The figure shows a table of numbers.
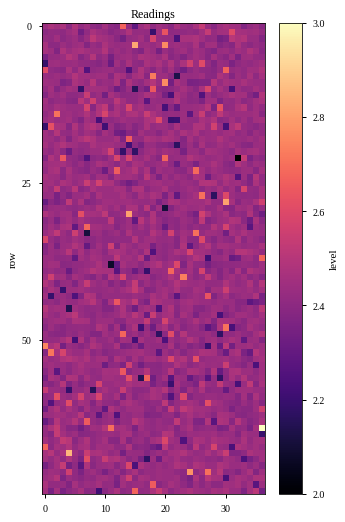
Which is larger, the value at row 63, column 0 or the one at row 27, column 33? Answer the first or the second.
the second
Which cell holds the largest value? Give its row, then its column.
64, 36
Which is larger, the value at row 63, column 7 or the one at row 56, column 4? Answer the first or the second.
the first
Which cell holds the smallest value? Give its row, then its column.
21, 32
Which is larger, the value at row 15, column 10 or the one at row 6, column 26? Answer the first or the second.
the second
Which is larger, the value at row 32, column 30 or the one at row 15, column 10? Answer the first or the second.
the first
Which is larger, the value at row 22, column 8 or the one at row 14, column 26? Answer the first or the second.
the second
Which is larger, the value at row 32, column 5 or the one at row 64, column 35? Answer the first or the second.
the second
